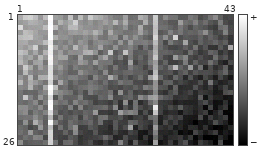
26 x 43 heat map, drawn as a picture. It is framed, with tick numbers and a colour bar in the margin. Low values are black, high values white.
The halves do not mirror each other. Values rise toward the top left. The bottom right is the ninth with the lowest average. The ninth with the highest average is the top left. Columns 7 and 28 differ from the columns beside them. No regular stripes run through it.
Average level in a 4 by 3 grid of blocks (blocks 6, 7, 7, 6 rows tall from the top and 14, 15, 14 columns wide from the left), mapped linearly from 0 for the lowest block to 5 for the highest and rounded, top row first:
5 4 2 / 4 3 2 / 3 2 1 / 3 1 0
